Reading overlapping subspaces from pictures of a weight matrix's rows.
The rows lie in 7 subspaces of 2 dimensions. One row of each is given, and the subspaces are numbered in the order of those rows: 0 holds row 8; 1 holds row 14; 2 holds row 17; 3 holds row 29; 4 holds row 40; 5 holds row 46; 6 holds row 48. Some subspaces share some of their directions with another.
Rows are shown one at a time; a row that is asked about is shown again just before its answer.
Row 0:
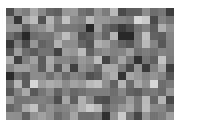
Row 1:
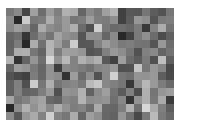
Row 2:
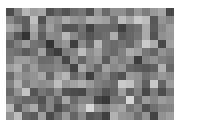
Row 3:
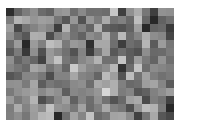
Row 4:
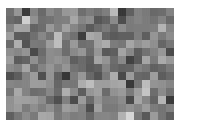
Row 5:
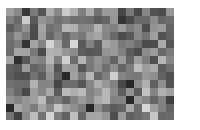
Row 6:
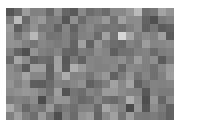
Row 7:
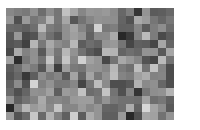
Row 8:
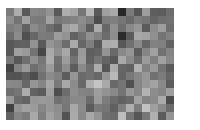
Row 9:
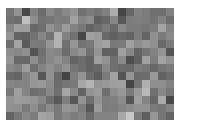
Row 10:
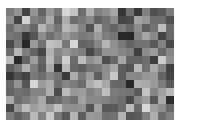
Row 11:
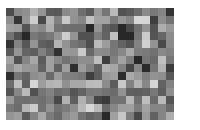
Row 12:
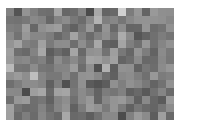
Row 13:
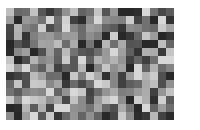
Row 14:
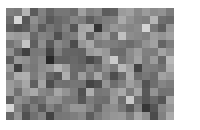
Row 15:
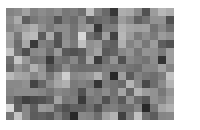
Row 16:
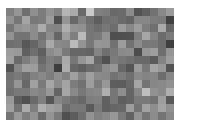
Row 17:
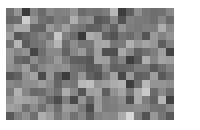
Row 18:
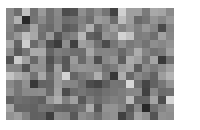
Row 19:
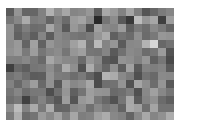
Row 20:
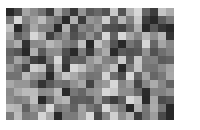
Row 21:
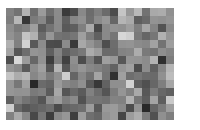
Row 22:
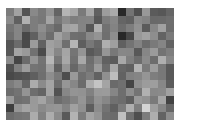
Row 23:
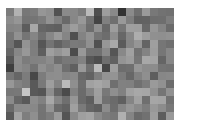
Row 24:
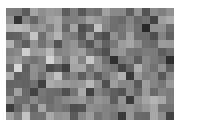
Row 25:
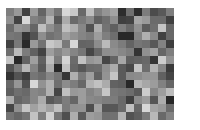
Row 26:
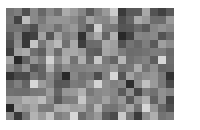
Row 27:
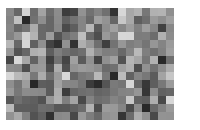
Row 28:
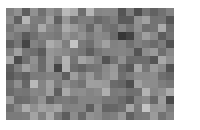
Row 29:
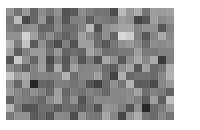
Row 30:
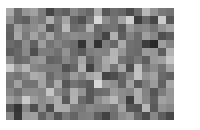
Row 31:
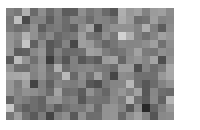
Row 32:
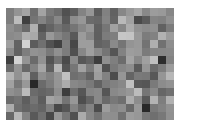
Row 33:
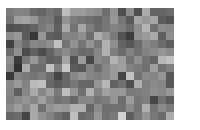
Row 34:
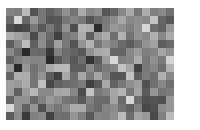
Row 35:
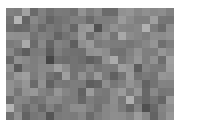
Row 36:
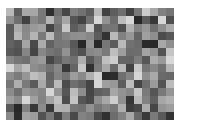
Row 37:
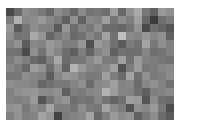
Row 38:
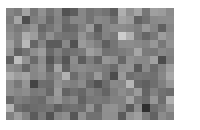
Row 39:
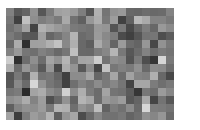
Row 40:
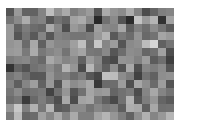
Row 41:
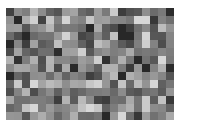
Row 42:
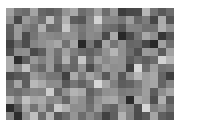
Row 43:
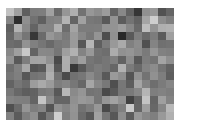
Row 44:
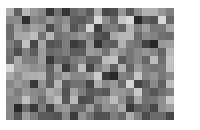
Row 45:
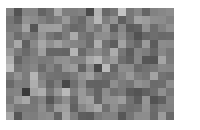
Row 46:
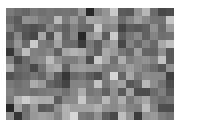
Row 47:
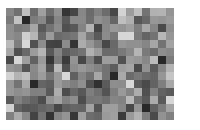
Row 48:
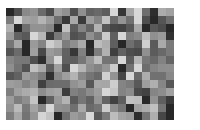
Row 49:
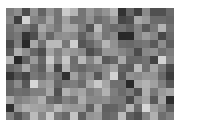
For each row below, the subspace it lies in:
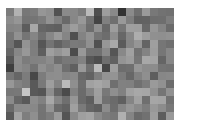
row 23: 0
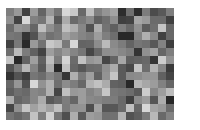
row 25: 5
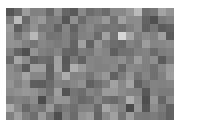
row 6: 6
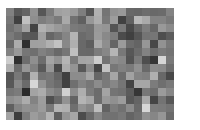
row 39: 0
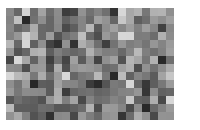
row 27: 2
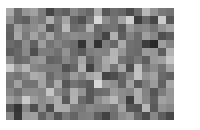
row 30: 4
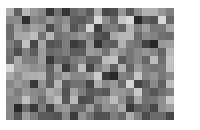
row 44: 4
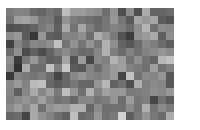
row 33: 1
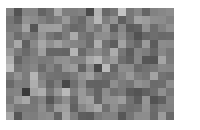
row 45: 0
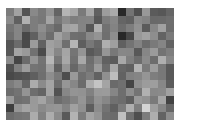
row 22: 0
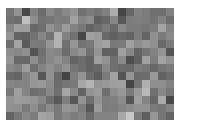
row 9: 2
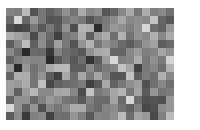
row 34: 1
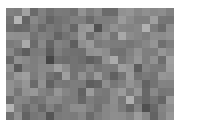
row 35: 1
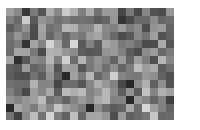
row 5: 3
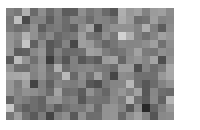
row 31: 1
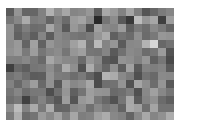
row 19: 4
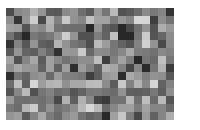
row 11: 3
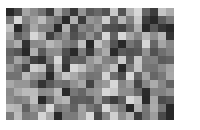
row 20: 6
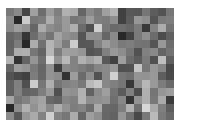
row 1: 1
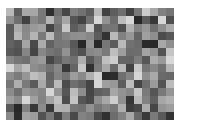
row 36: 4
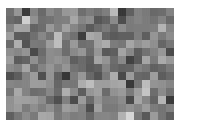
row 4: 2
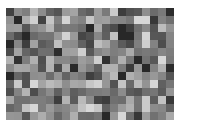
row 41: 3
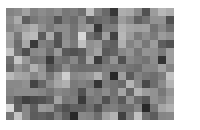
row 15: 5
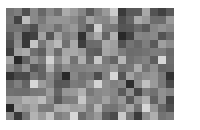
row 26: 5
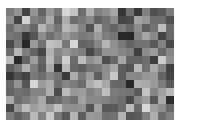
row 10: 5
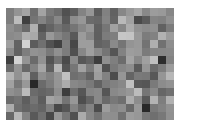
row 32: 0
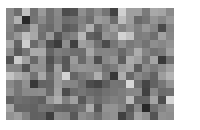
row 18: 2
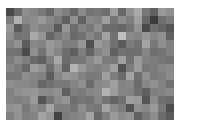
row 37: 6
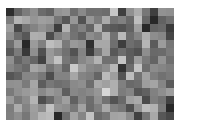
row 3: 6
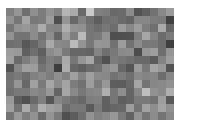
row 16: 5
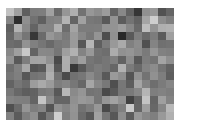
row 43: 6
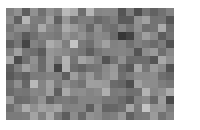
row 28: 5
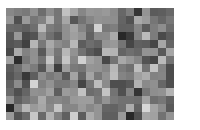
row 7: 2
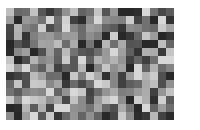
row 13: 4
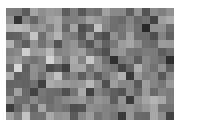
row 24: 1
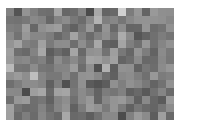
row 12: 0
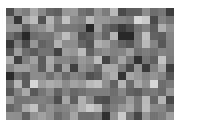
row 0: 3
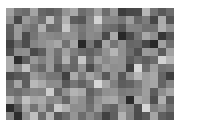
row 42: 4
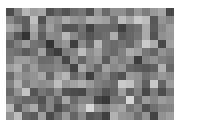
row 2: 3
